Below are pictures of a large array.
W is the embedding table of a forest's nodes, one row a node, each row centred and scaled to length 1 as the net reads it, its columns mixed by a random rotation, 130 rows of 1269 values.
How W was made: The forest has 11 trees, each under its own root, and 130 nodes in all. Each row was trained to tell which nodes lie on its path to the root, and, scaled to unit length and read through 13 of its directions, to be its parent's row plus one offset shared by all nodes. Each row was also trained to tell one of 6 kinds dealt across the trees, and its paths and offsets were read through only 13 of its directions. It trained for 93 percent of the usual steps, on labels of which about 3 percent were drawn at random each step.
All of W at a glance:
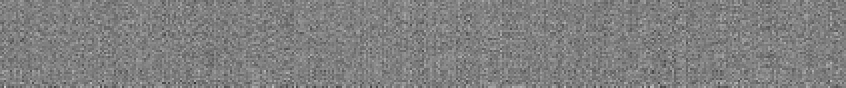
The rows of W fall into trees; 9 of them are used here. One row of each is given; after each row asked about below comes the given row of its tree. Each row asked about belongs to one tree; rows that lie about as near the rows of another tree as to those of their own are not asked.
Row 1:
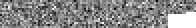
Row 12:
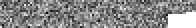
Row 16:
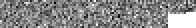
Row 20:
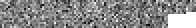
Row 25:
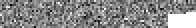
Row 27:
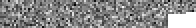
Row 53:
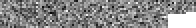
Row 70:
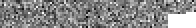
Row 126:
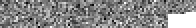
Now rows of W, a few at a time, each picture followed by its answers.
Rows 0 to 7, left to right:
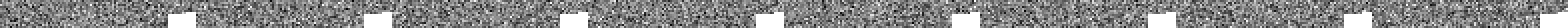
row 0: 16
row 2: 12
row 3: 53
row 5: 16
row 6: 12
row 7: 1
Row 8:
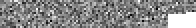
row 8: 27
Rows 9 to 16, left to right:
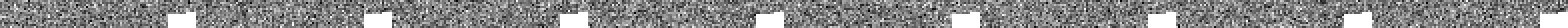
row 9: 126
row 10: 16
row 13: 126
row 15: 12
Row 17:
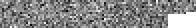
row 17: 20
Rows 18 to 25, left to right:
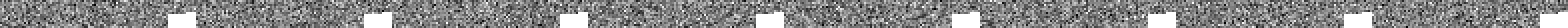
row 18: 53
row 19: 27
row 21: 16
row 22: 1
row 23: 27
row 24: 27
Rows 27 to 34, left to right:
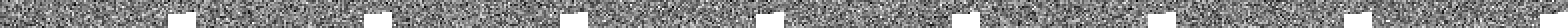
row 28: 12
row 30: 1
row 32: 1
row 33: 1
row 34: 1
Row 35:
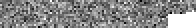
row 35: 25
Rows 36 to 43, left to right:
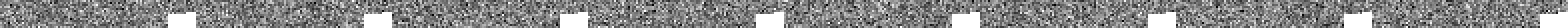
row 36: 27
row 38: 16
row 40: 20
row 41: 27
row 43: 126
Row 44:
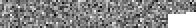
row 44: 12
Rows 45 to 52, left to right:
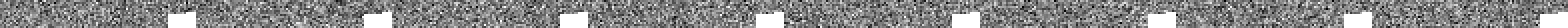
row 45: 16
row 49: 25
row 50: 126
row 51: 1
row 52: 12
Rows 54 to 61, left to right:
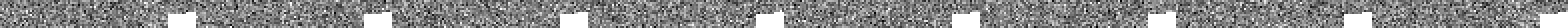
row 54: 126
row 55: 27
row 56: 1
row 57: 25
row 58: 25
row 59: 25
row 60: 20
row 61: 126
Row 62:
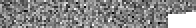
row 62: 16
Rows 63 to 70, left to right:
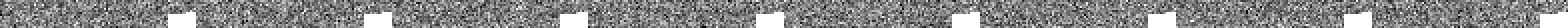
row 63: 1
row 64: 27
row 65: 53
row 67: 12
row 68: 1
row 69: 1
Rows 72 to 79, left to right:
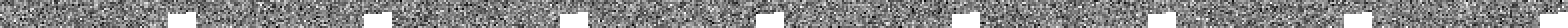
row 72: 126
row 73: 27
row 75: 12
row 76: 25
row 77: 25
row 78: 27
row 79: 27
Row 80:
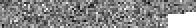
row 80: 53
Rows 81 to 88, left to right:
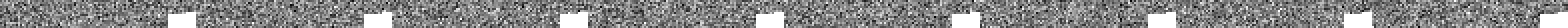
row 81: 16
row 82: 12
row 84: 12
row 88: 12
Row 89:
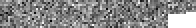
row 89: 16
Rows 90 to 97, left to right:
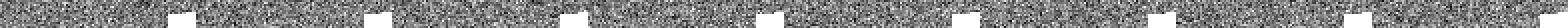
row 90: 16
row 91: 1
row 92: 25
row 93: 25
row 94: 27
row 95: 53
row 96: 25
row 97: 53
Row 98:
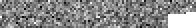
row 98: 12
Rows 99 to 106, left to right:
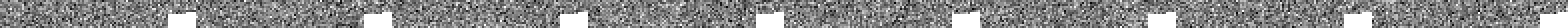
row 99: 27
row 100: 12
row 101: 16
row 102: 16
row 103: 16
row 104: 126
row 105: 53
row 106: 126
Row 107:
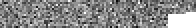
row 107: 12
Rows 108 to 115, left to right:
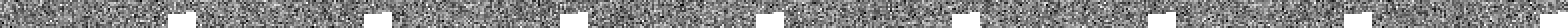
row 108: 25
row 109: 12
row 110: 16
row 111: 53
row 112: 126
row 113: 27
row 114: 16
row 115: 25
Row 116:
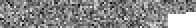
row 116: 126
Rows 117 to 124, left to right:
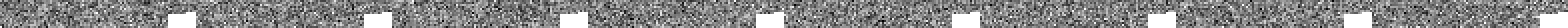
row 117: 12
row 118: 27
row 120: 1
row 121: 25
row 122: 25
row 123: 1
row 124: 27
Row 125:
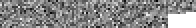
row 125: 16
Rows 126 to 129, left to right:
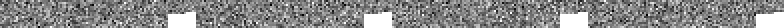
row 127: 16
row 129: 27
